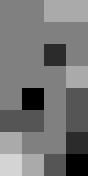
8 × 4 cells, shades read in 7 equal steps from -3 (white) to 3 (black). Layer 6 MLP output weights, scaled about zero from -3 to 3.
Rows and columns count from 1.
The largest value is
3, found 2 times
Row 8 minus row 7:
-1 -1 1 1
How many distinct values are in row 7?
3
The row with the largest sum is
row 5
